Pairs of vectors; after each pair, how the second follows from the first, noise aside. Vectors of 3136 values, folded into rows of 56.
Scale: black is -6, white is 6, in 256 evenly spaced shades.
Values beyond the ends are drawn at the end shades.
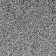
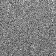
negated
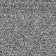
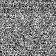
scaled up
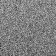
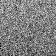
scaled up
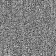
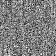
scaled up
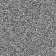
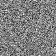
scaled up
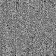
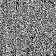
scaled up
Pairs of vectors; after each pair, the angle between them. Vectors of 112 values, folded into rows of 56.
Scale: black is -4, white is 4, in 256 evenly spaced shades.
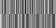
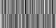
nearly parallel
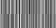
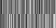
orthogonal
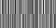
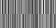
nearly parallel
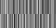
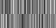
partly opposed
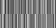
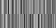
partly aligned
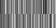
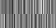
partly opposed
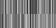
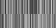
nearly parallel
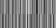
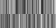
orthogonal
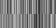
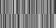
orthogonal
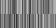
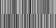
nearly parallel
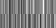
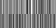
orthogonal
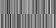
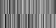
partly aligned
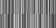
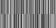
nearly opposite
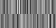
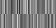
nearly opposite
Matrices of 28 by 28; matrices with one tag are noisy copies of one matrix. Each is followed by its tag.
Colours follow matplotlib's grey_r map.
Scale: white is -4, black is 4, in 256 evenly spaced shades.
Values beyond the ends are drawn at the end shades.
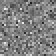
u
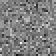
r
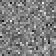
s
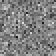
u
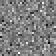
s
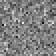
u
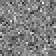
s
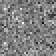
u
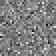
s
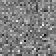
r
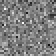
u
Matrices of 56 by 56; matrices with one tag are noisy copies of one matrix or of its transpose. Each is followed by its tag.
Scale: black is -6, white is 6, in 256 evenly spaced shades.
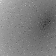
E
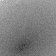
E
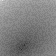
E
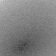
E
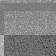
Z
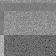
Z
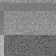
Z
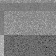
Z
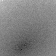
E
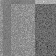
Z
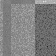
Z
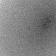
E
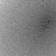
E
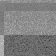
Z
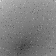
E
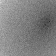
E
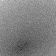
E
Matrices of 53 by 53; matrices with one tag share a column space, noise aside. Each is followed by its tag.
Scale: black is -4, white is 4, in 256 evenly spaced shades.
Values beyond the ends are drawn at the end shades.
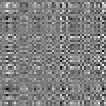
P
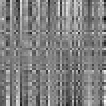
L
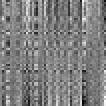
L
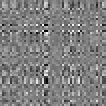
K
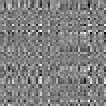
K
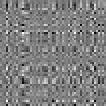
K
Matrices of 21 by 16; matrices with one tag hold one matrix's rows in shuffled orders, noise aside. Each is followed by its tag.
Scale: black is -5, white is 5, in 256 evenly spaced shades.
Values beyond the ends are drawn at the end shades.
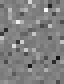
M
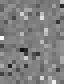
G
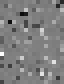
G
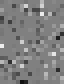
G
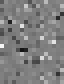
G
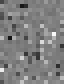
G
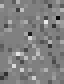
M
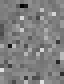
G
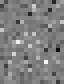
M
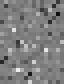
M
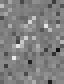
M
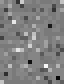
M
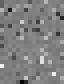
G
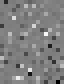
M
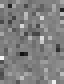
G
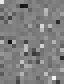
G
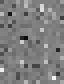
G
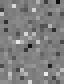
M
